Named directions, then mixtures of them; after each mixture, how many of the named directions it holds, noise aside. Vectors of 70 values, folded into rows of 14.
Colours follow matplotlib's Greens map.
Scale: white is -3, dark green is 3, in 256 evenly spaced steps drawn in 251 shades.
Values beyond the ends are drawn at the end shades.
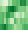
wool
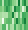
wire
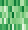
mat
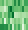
two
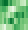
one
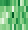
three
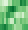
one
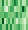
two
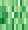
two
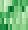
three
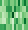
three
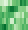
one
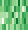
one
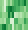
three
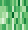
two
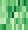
three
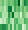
three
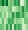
two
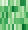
two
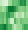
one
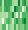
one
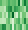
three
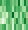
two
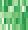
three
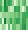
three
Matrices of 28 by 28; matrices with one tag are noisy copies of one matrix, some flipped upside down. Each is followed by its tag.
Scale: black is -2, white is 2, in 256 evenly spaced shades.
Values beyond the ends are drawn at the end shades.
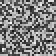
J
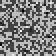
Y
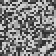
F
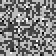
Y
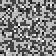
Y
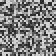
Y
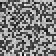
J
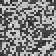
F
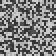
Y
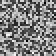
Y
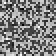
Y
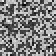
Y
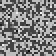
Y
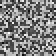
Y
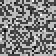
J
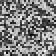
F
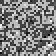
F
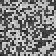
F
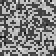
F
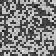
F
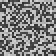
J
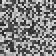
Y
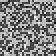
J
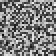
J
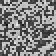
F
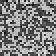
F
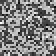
F
